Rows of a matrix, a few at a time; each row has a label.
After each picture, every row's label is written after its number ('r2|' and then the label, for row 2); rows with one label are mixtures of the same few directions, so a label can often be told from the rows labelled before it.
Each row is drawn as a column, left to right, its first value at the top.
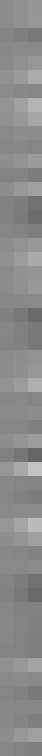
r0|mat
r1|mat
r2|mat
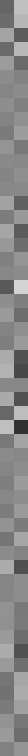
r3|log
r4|log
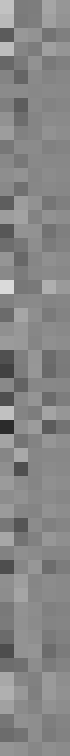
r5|log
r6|mat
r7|log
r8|log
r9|log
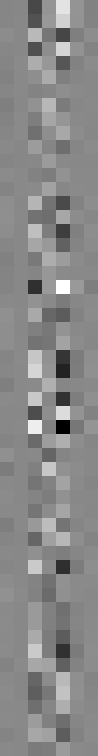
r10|mat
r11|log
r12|log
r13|mat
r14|log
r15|log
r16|log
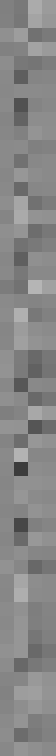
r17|log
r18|mat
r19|log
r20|log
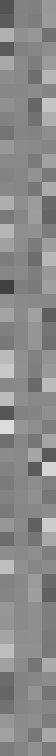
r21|log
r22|log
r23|mat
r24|mat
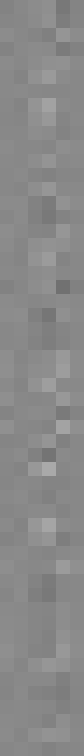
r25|log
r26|mat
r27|mat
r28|mat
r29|log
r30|log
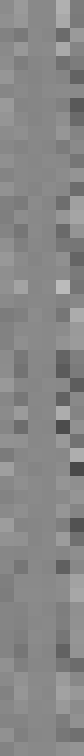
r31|mat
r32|log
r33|mat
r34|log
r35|log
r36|mat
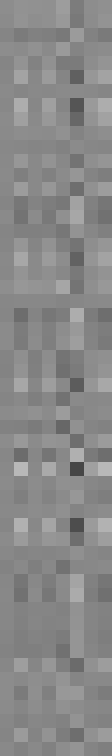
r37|log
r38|mat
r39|log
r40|mat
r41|log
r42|mat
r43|mat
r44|mat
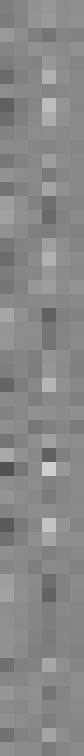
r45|mat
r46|mat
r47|log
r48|mat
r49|mat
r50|log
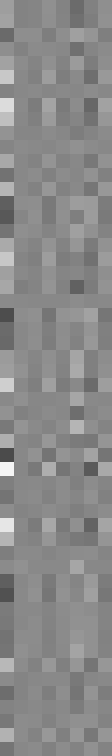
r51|mat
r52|log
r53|mat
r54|mat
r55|mat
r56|log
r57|mat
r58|mat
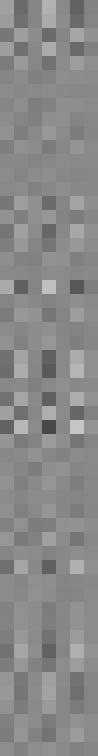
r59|log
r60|log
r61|mat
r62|log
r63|mat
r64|log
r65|log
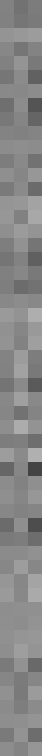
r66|mat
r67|log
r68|mat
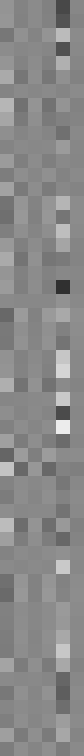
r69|mat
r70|mat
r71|mat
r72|mat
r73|log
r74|mat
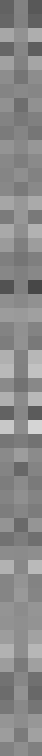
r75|log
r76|mat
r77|log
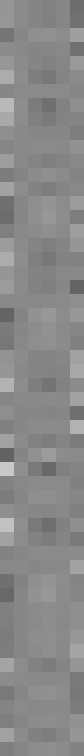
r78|mat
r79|mat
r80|mat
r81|mat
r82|mat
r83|log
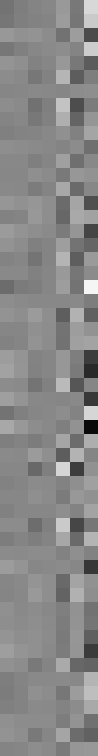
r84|log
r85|log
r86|mat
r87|mat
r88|mat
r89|mat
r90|log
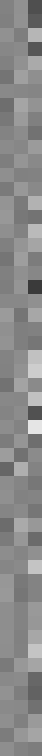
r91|mat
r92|mat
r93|log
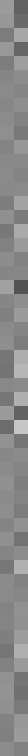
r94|log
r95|log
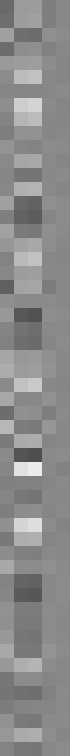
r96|log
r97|mat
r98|mat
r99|log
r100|mat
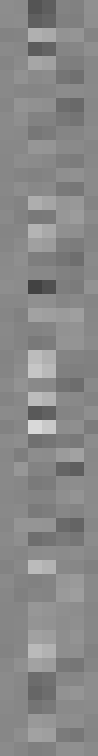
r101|log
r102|mat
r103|log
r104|log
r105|mat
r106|mat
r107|log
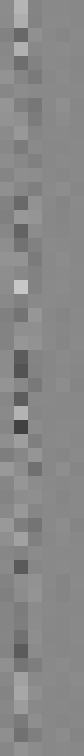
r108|mat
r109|log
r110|mat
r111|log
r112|mat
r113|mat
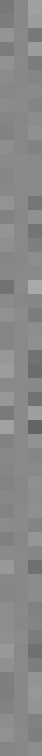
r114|log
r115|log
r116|log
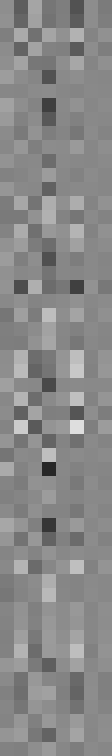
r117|mat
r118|log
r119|log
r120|mat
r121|log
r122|log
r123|log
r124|log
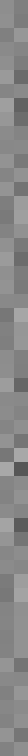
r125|mat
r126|mat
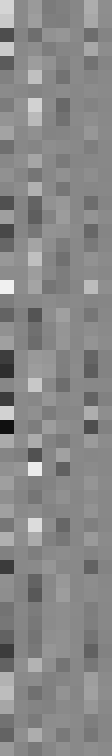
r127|log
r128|mat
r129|mat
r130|log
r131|mat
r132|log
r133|log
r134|log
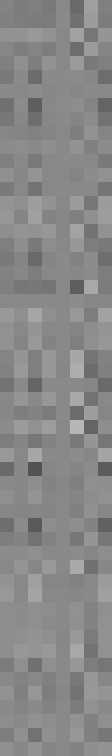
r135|mat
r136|log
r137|mat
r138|log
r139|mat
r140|log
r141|log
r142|mat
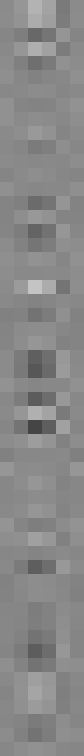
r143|mat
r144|log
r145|log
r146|log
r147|log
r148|mat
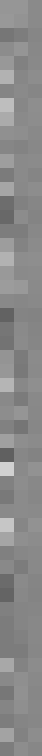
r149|mat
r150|log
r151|mat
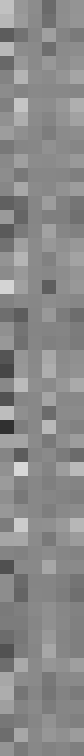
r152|log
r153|mat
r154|mat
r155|log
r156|mat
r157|mat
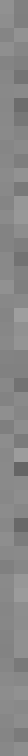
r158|log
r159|mat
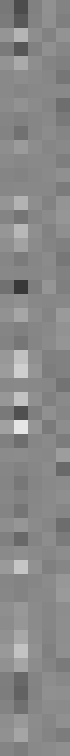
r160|log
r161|log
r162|log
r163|log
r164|mat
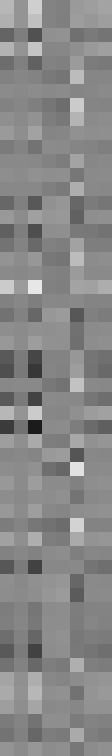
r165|log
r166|log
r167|log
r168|mat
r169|mat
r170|mat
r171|log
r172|log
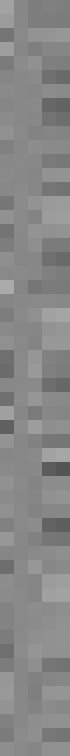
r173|log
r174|log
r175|log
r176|mat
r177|mat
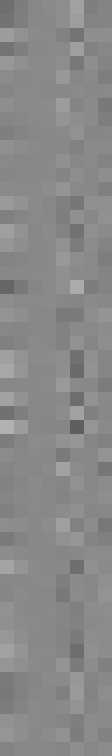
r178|log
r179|log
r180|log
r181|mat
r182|mat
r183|log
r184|log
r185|mat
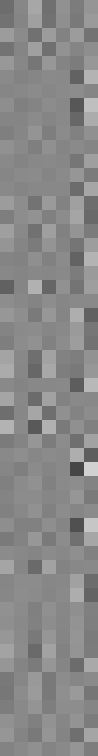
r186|log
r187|mat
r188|log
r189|log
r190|log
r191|mat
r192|mat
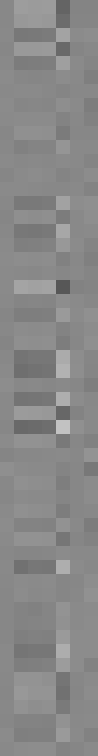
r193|mat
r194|log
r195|log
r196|log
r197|log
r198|log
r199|mat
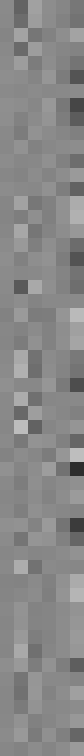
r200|mat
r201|log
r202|log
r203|mat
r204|mat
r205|mat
